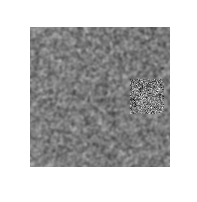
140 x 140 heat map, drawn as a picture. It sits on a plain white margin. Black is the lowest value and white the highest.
Slope: none. Mirror symmetry: none. Grain: blotchy. Roughest part: middle right. Histogram: heavy tails on both sides. Odd patch: rougher, in the middle right.
